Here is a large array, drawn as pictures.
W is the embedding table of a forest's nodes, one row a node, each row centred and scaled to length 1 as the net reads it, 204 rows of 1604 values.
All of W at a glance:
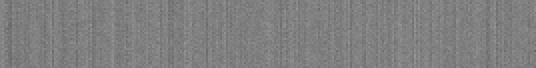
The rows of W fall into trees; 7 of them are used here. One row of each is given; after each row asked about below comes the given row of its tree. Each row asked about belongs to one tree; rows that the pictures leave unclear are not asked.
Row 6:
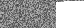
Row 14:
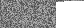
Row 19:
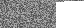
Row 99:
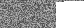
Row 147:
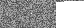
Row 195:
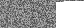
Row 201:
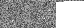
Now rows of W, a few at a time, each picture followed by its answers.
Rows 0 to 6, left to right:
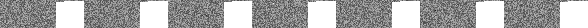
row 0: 195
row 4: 6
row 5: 14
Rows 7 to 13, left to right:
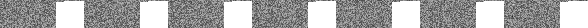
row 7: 6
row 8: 147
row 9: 147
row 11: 6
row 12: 201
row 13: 147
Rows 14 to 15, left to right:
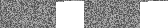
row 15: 6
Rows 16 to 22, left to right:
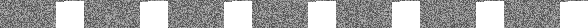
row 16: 99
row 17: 14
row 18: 6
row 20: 201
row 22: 6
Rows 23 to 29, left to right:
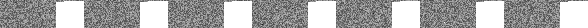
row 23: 147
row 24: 195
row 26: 14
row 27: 14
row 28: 14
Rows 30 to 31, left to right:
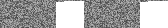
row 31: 147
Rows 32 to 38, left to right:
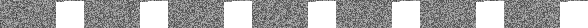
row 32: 147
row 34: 14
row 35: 14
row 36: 6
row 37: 6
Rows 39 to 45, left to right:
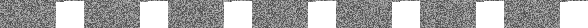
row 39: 99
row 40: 147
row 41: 99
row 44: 147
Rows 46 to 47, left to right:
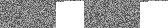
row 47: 195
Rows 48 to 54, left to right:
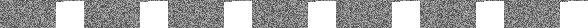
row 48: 6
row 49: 147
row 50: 14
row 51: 201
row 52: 19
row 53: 195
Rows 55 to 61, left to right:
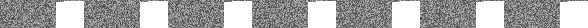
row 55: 14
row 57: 195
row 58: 147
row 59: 6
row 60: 6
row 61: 19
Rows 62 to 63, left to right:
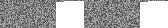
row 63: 195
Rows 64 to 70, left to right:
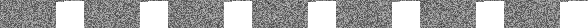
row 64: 14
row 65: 19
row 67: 19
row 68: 195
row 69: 19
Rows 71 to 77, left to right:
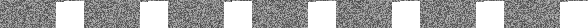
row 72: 147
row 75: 147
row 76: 6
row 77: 147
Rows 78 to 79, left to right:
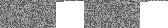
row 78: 195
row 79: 99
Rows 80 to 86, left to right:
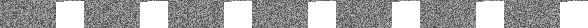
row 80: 147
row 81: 19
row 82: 6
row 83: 6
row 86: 201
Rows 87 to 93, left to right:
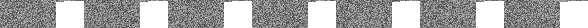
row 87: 147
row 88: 99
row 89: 6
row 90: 195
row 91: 14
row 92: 147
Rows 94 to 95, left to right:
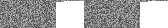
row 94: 6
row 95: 147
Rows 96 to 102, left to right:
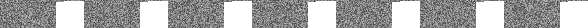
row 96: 14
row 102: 201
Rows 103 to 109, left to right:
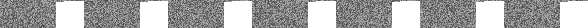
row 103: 147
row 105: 14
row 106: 147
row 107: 14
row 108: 99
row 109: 147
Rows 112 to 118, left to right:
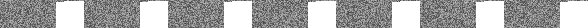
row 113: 14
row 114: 147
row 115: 14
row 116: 147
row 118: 6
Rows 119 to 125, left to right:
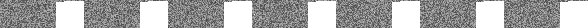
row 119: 99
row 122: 99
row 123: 147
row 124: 6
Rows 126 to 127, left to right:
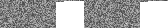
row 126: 195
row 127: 195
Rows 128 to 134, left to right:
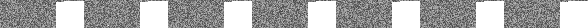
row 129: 6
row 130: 6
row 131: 6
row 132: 147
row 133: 6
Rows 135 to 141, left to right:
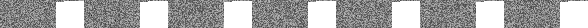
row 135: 6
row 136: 201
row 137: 99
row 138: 14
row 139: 19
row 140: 99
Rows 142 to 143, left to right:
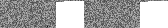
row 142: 195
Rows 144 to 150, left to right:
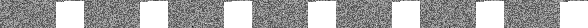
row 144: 147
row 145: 6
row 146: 14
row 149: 14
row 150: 99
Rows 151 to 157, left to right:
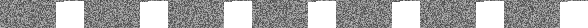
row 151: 195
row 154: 99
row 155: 6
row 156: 195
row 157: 6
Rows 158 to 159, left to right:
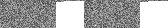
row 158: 6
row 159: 19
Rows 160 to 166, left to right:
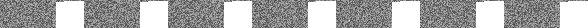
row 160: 19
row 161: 147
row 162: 147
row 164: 6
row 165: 6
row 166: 99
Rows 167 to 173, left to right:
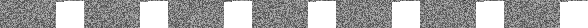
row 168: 147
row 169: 14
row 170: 147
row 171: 6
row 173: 147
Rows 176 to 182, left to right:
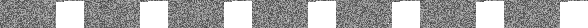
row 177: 147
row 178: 6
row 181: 99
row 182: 6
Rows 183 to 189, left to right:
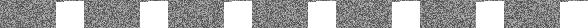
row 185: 6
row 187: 19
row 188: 147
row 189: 147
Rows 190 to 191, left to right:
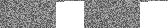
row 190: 19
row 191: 147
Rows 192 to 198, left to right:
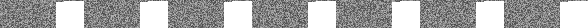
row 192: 147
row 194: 6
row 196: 99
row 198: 14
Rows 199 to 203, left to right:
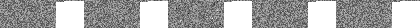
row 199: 99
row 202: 195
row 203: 6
